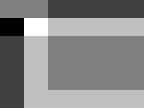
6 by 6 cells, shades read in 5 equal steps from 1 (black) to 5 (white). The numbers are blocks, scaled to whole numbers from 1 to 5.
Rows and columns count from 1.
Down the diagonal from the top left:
3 5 3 3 3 4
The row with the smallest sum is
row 1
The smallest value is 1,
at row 2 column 1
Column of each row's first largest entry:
1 2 2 2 2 2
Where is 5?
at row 2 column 2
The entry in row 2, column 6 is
4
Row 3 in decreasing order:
4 3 3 3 3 2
